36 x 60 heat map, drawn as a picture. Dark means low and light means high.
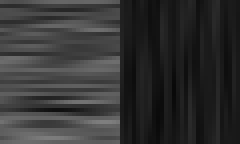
It is made of 1 by 2 panels. Panel 1,1: low, streaked across. Panel 1,2: very low, streaked downward, faint in contrast.
